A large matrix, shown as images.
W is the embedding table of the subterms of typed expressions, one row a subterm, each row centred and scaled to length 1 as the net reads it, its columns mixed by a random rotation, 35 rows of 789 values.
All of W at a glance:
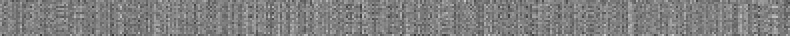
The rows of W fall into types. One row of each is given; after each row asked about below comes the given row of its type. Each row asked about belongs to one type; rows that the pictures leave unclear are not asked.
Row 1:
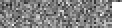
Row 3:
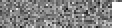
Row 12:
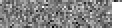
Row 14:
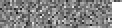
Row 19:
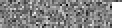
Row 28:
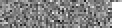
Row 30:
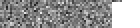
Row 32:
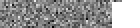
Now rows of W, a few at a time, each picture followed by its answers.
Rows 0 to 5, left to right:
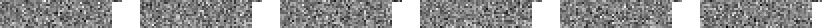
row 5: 19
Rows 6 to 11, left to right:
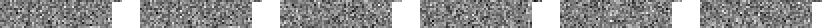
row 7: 14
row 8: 32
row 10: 30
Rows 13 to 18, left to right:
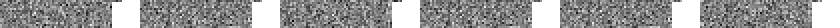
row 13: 19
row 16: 14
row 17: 14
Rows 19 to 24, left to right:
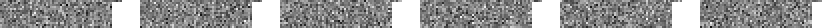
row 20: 3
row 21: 28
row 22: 14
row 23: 12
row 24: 30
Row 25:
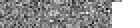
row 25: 30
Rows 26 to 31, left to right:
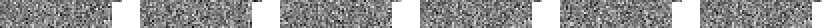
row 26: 3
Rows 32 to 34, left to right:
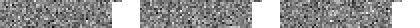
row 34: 30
